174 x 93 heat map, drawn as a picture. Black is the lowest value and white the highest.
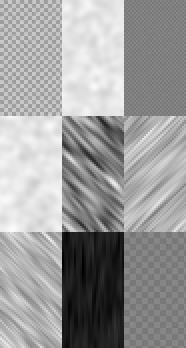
The table splits into 3 rows of 3 panels. Panel 1,1: high, checkered. Panel 1,2: very high, blotchy, faint in contrast. Panel 1,3: middling, checkered, faint in contrast. Panel 2,1: very high, blotchy, faint in contrast. Panel 2,2: middling, slanting down to the right, strong in contrast. Panel 2,3: high, slanting up to the right. Panel 3,1: high, slanting down to the right. Panel 3,2: very low, streaked downward, faint in contrast. Panel 3,3: middling, checkered, faint in contrast.
